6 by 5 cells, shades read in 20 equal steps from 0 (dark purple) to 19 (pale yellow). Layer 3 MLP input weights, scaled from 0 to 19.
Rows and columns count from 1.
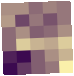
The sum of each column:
41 47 52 57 78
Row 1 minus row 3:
3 0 1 2 -2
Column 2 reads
11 5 11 16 0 4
